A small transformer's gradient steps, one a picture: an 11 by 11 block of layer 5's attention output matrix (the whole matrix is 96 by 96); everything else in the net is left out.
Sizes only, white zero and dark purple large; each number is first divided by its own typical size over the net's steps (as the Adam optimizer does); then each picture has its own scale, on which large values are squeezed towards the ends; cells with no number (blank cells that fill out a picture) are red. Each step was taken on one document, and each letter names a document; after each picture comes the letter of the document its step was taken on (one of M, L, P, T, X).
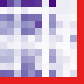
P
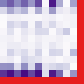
P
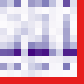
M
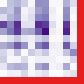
M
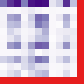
M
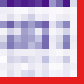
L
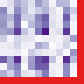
M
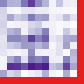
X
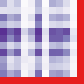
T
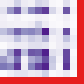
M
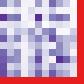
T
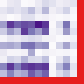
X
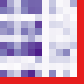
P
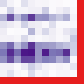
L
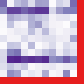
L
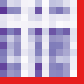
T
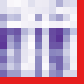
T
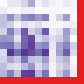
L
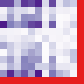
P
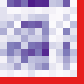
X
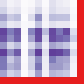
T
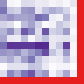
L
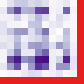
M
